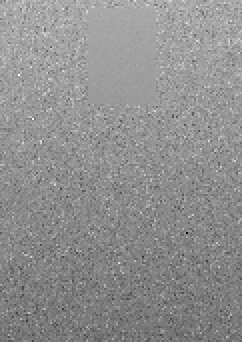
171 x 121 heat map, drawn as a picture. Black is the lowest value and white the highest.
Values rise toward the top. The top middle is the calmest part. No regular stripes run through it. No row or column stands out. An odd patch, calmer than its surroundings, sits in the top middle.
